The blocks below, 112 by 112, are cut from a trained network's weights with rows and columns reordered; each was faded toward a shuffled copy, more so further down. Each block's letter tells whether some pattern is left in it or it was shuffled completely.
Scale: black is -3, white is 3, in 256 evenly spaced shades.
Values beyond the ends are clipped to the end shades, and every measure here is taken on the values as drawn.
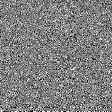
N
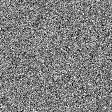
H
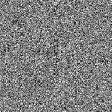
N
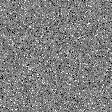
H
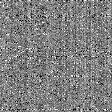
N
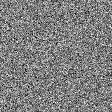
H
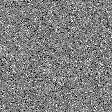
H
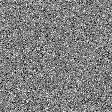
H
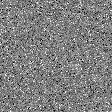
H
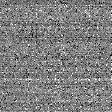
N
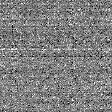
N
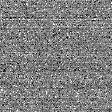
N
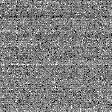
N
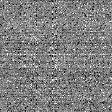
N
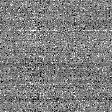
N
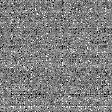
N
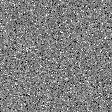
H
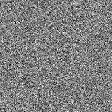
N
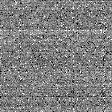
N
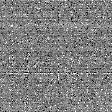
N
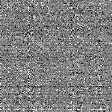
N
